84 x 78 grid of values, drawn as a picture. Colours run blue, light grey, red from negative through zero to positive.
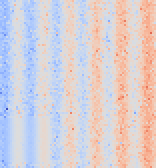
Odd patch: calmer, in the bottom left. Calmest part: bottom left. Histogram: bell-shaped. Odd rows or columns: none. Average level on the scale: 50%. Stripes: upright, repeating 6 times. Slope: up to the right.
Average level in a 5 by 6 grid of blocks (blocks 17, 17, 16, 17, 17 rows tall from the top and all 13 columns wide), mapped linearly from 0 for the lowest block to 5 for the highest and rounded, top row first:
012345 / 012345 / 012345 / 012345 / 012345
